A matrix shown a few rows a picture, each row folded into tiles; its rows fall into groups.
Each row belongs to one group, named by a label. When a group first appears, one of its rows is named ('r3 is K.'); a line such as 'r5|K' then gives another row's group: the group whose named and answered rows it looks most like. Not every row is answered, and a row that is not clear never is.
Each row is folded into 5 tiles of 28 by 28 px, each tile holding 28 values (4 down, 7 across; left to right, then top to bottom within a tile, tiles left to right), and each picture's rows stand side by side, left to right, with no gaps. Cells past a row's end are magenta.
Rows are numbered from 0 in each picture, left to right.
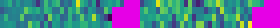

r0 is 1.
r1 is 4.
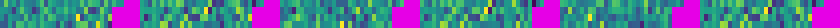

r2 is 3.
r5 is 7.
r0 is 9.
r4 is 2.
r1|7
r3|7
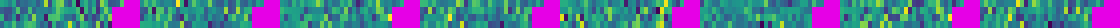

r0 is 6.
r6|7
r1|2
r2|7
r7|2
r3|2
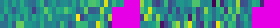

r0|9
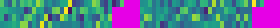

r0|7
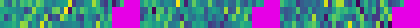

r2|6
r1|2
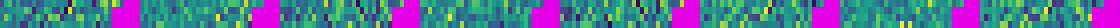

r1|9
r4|6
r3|2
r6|3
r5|7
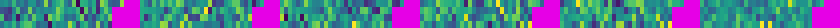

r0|6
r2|9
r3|4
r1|7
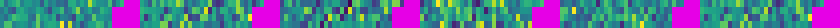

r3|4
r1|7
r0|3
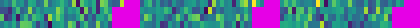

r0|6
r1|1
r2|2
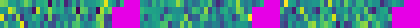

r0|9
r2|9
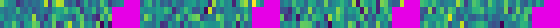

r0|6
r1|1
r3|2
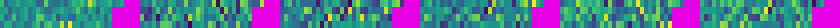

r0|3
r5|7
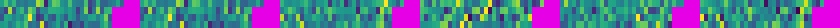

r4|9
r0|2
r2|9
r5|9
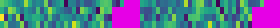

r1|6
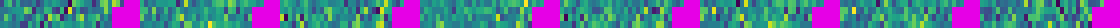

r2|9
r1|3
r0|1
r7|6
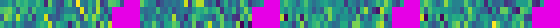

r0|4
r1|6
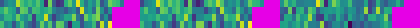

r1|4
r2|2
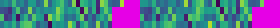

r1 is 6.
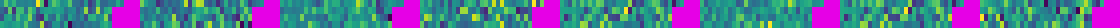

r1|6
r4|7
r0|2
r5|3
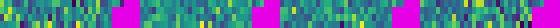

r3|6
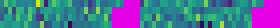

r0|2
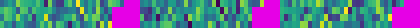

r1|6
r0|4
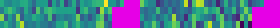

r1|6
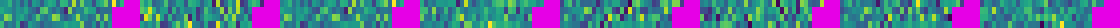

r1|4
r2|1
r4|1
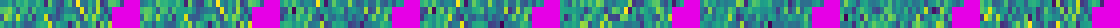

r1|4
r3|2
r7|4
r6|9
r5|2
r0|4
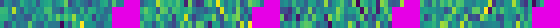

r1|4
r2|6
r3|7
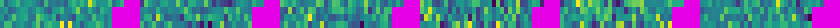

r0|3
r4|4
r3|4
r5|1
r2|2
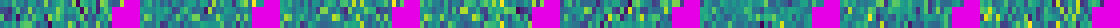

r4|1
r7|4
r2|1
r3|1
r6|2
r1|1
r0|6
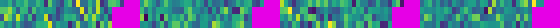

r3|1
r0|4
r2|4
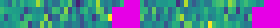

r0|7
